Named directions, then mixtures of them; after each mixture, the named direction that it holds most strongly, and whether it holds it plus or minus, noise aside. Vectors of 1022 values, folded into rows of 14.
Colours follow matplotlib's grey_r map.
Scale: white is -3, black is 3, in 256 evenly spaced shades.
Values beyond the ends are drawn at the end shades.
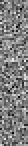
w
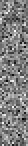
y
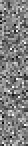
w, minus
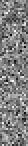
y, plus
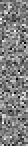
y, plus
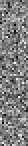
y, minus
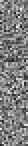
w, minus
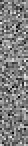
w, plus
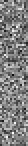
w, minus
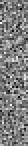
w, plus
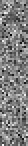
y, plus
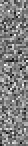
w, minus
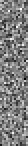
w, minus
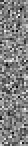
w, plus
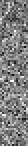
y, plus
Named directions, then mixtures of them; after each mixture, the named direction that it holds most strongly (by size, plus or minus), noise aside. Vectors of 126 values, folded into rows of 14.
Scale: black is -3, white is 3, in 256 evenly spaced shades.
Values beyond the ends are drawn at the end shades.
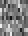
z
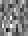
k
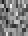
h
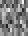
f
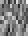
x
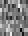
z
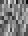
x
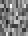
h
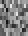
h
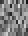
x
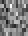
h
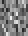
h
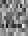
f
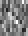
x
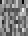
f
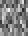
f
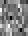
z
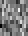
z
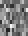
f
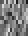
x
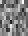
f
